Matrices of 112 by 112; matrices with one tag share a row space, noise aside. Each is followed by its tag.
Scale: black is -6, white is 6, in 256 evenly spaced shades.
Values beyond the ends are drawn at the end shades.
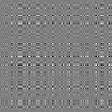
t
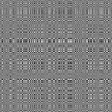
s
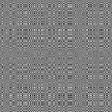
s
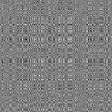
s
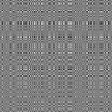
s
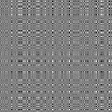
t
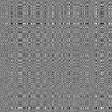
t
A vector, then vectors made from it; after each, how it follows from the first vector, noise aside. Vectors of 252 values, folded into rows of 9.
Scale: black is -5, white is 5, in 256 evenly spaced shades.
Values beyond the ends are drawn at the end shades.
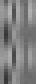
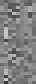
sign-scrambled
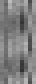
wrapped around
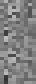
sign-scrambled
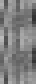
wrapped around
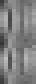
wrapped around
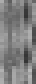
wrapped around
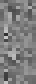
sign-scrambled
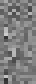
sign-scrambled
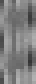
wrapped around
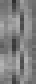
wrapped around
